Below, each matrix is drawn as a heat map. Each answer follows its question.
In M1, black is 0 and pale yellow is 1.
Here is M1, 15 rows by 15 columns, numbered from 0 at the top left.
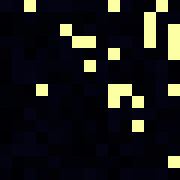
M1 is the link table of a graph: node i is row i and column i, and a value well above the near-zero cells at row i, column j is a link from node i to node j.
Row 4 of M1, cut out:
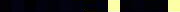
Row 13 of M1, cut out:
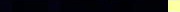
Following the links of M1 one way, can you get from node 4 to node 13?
no
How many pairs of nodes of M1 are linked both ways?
1
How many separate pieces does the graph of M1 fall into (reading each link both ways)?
1
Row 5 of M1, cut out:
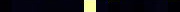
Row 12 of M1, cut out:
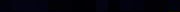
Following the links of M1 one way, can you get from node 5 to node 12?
yes
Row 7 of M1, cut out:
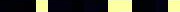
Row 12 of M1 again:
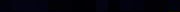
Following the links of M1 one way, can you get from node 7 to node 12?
yes
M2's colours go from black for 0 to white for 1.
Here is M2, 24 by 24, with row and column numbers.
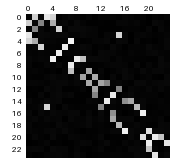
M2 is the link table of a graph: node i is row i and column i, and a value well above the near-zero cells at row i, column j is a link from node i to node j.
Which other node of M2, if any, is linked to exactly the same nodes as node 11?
none
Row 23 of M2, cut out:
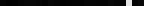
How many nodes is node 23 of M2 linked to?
1
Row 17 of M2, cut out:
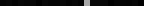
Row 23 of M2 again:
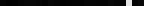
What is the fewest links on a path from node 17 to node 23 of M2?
6
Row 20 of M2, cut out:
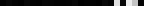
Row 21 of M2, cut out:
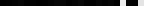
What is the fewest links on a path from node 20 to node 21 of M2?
1
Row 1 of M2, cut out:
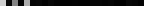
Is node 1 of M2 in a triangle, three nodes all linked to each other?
yes
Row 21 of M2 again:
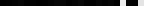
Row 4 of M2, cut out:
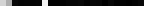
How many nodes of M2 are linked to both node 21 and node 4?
0
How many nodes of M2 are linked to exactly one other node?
6
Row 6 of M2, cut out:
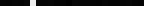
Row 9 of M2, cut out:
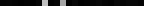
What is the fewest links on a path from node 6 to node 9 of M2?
6
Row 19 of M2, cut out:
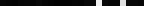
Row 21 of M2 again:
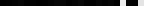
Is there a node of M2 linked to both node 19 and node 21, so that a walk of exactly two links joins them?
yes
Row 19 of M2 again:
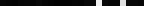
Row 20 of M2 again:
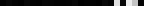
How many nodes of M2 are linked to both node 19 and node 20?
0
